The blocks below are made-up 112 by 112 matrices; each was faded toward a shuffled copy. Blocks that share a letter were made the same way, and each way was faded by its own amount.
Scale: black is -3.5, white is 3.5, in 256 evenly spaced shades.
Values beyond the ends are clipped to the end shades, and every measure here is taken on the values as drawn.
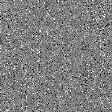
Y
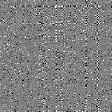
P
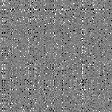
P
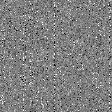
Y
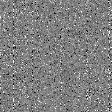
Y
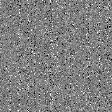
Y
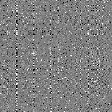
P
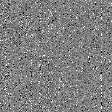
Y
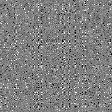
P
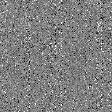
Y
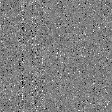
Y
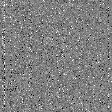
Y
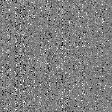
Y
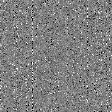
Y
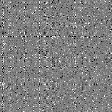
P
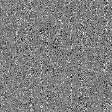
Y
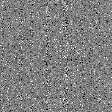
Y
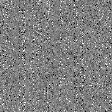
Y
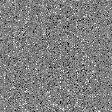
Y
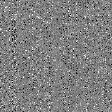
Y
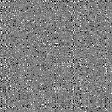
P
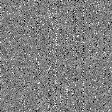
Y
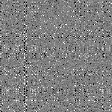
P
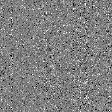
Y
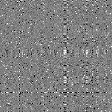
P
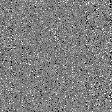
Y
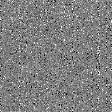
Y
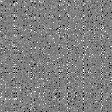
P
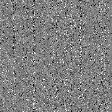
Y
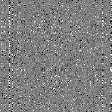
P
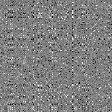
P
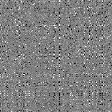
P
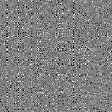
P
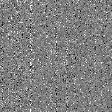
Y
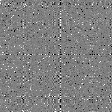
P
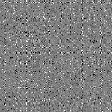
P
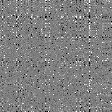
P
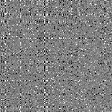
P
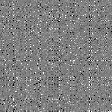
P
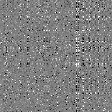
P
